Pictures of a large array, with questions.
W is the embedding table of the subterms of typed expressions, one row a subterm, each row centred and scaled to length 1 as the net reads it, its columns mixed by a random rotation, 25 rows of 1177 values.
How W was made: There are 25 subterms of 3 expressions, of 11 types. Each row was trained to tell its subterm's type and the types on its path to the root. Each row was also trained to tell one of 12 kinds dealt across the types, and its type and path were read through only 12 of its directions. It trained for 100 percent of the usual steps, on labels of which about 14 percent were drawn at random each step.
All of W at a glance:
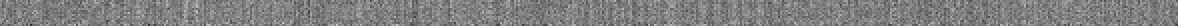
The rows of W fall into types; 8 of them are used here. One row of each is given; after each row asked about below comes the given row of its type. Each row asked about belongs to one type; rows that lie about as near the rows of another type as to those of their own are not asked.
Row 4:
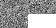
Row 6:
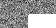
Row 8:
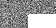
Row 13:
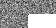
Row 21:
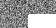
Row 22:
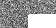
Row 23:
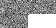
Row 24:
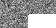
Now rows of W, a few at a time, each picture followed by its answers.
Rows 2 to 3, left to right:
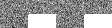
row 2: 22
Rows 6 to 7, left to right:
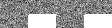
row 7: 4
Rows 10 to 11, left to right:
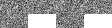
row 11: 23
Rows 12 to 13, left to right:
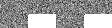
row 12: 6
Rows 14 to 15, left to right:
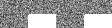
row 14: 23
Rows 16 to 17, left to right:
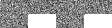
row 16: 13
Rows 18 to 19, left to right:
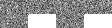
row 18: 13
